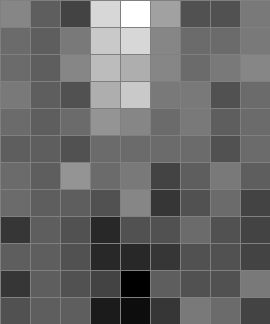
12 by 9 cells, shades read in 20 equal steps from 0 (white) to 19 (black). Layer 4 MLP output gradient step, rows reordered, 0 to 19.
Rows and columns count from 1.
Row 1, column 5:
0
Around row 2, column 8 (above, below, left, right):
13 10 11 10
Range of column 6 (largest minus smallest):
8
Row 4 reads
10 12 13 6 4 10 10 13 11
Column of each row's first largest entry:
3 2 2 3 2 3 6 6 4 4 5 5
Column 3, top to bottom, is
14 10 9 13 11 13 8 12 13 13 13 12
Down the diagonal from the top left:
9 12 9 6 9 11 12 11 14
